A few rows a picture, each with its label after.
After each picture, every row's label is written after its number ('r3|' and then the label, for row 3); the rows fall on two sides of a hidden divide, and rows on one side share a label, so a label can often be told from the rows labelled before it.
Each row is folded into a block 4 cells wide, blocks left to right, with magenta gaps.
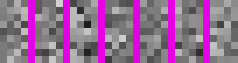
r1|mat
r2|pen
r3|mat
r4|mat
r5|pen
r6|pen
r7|mat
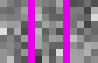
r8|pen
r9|pen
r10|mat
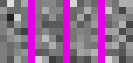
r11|pen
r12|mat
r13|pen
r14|mat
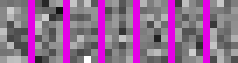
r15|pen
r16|pen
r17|pen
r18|pen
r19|pen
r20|pen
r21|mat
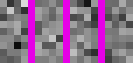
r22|pen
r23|mat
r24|mat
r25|pen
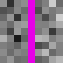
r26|pen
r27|pen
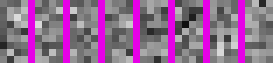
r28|pen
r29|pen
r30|mat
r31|pen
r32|pen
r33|mat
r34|mat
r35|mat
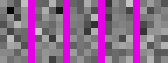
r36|pen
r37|pen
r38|mat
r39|pen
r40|mat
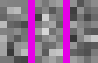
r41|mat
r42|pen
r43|pen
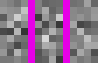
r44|pen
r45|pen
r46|mat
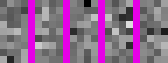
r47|pen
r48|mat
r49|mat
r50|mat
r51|pen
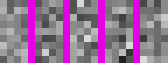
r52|mat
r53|pen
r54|mat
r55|mat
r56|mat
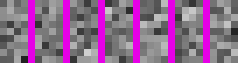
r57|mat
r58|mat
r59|pen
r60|mat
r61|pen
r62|pen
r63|pen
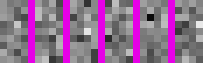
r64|mat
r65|mat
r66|mat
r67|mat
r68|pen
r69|pen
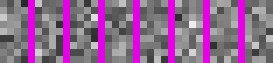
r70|mat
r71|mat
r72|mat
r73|pen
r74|pen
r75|pen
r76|pen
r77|pen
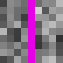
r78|pen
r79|mat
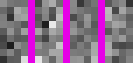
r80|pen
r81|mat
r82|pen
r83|mat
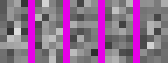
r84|pen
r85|mat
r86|pen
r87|mat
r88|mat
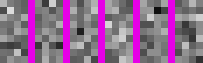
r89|pen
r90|pen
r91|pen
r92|pen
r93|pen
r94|pen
